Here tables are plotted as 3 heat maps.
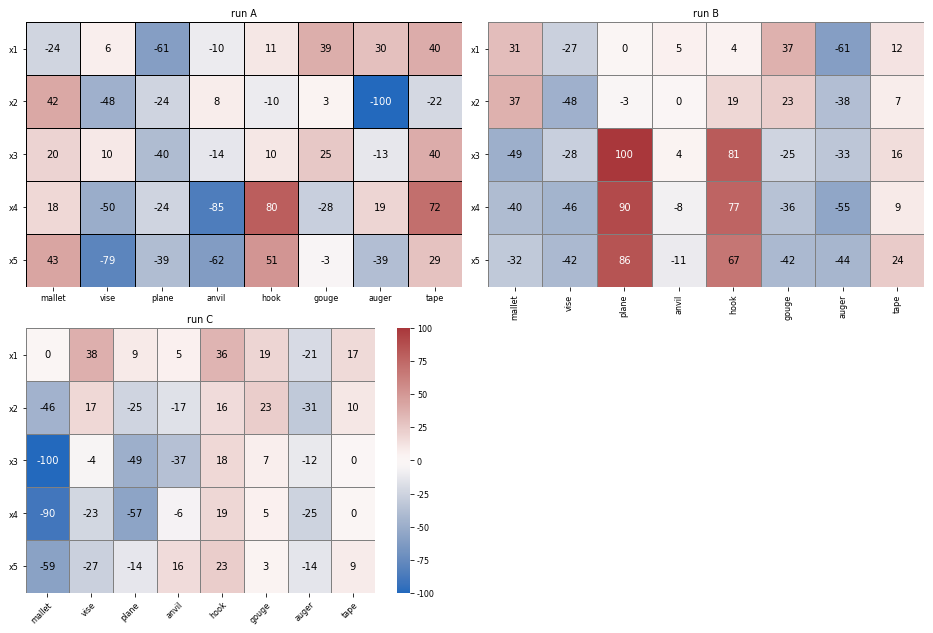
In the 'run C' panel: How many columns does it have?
8
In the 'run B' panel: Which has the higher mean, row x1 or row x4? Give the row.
x1
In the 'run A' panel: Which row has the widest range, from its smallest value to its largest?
x4
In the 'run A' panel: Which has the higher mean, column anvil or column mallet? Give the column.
mallet
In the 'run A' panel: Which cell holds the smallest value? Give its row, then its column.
x2, auger
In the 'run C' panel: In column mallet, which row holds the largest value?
x1
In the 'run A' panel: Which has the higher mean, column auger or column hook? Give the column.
hook
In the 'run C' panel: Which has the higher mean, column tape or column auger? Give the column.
tape
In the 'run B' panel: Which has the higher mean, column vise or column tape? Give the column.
tape
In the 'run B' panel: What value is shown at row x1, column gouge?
37
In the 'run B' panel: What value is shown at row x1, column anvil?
5
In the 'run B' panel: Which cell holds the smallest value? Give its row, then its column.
x1, auger
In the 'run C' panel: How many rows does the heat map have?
5
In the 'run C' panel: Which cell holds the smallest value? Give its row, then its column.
x3, mallet
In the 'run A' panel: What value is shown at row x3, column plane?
-40
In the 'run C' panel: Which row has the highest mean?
x1
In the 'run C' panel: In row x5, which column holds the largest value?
hook
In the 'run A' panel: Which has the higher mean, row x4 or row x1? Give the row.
x1
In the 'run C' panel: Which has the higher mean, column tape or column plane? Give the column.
tape
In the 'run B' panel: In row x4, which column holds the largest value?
plane
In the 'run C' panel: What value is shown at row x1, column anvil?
5
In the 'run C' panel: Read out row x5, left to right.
-59 -27 -14 16 23 3 -14 9
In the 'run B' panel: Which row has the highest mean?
x3
